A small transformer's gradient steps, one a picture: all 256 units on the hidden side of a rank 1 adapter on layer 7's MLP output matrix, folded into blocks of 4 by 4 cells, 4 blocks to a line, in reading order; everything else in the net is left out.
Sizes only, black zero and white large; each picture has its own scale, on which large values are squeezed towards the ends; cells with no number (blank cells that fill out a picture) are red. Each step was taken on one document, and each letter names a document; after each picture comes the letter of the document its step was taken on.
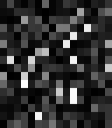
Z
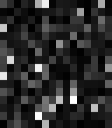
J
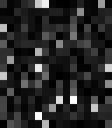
J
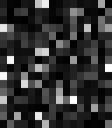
J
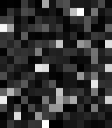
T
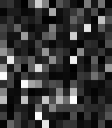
J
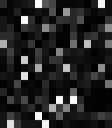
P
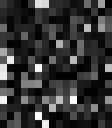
J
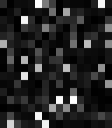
P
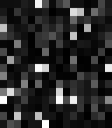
T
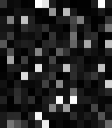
P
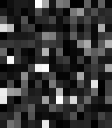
T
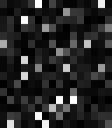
P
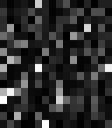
T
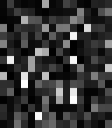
Z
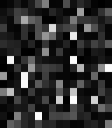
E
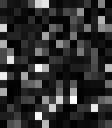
J
